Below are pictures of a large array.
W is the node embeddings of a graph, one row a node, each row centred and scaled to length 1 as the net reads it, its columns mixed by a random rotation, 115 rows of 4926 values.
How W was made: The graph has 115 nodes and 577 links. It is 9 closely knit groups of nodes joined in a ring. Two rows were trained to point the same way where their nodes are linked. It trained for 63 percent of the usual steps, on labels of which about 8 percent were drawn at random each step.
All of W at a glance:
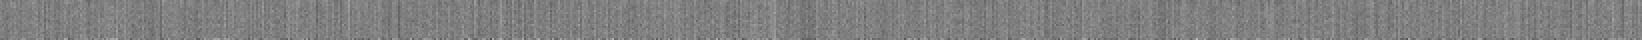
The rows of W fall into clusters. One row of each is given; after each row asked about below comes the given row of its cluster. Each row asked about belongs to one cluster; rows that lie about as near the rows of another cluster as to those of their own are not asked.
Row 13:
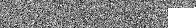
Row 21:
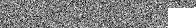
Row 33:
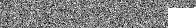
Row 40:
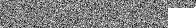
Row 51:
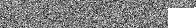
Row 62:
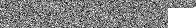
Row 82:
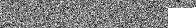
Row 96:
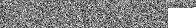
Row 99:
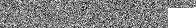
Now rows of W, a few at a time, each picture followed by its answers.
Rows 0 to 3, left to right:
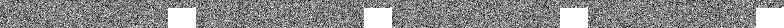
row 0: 96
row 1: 33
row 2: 40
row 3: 21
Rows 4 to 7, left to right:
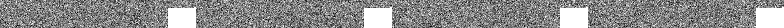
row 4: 13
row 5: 13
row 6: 21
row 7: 21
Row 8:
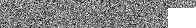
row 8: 13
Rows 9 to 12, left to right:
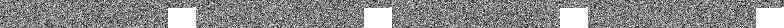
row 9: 96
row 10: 82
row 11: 13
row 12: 82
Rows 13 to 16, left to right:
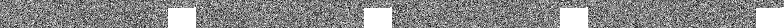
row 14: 13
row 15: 21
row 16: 96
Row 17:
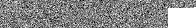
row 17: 51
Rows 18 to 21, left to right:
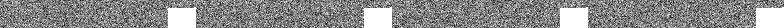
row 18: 51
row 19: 13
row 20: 51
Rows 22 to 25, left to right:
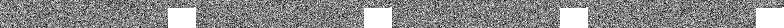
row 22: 99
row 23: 21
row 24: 33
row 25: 51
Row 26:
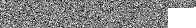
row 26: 62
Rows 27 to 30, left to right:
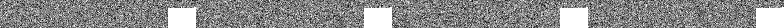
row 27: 82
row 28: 40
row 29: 51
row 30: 82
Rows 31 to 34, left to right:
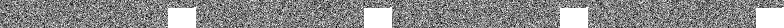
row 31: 21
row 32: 99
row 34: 99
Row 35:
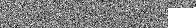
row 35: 13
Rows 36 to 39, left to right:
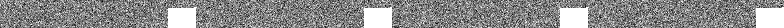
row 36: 13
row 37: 99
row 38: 33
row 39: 99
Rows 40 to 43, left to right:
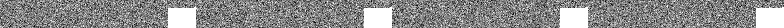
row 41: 62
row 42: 40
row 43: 82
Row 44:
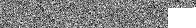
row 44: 82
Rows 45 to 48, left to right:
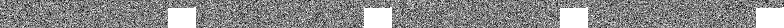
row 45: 62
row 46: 33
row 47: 13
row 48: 82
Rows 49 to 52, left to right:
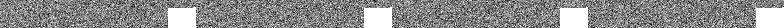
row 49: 99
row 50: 82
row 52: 33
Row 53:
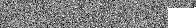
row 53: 33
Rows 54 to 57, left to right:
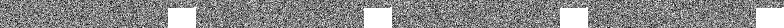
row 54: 62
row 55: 99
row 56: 51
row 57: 40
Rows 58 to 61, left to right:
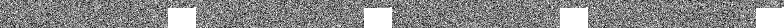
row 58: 21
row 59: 99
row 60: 21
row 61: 13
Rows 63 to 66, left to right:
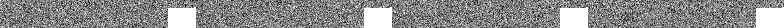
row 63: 40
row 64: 21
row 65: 21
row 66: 13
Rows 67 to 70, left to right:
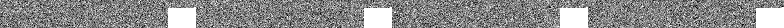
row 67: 51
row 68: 13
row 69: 21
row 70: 96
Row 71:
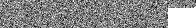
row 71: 40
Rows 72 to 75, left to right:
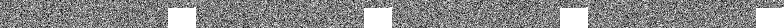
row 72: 33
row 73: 96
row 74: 99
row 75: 99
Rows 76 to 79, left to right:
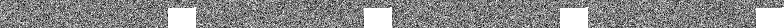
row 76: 82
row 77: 99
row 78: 96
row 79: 99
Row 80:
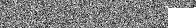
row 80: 33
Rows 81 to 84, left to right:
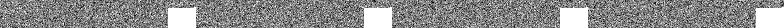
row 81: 51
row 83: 82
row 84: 62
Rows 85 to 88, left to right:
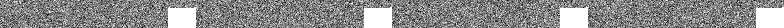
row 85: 51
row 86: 40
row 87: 21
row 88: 51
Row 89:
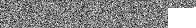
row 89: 62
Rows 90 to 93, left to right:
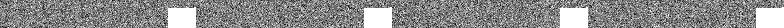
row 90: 33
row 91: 96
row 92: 21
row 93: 96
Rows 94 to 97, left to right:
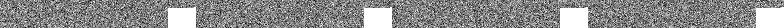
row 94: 99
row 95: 33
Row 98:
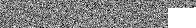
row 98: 40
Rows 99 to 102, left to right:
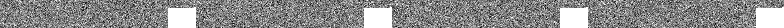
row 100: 21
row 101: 96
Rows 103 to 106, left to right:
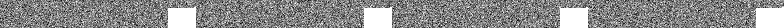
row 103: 62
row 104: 33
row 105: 33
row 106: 62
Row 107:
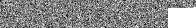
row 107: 96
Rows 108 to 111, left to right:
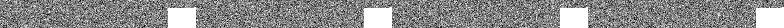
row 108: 51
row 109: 62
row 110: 21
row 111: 82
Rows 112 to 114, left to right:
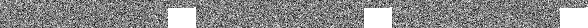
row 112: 13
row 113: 96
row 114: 99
